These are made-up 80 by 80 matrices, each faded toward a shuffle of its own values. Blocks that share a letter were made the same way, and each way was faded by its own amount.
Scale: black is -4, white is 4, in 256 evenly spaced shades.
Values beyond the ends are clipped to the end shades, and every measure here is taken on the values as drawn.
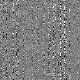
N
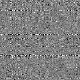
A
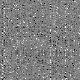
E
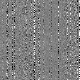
N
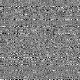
A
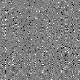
E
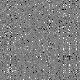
E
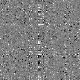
E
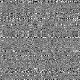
A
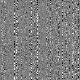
N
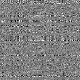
A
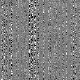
N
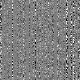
N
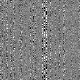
N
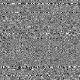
A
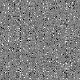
E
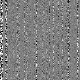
N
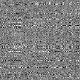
A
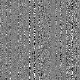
N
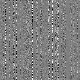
N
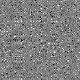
E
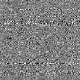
A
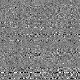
A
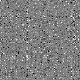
E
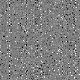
E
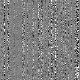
N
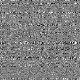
A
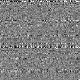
A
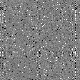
E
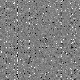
E
